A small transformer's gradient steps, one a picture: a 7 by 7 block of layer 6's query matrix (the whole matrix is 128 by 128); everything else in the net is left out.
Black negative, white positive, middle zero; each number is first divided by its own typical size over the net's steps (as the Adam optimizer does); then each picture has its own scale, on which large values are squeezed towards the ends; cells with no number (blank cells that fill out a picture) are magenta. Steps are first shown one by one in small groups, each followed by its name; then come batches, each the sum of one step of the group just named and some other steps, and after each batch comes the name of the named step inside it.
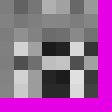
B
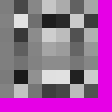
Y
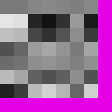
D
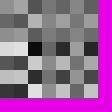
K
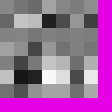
K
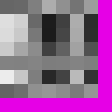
D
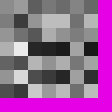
K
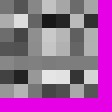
Y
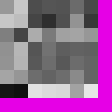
D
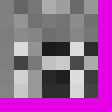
B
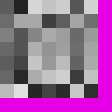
Y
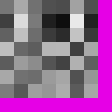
K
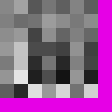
K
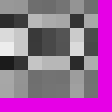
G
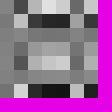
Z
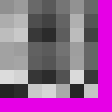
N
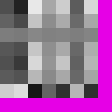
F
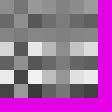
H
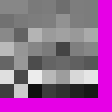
H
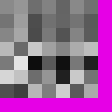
H
